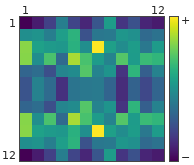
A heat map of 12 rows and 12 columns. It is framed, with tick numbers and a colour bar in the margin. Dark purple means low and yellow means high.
Seam: none. Odd rows or columns: none. Mirror symmetry: top to bottom. Stripes: horizontal, repeating 2 times.
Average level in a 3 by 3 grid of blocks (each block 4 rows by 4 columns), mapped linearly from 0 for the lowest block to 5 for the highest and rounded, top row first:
453 / 040 / 453
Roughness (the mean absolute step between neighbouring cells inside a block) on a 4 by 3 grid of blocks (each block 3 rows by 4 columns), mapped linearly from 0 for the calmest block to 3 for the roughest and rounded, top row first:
130 / 202 / 202 / 130
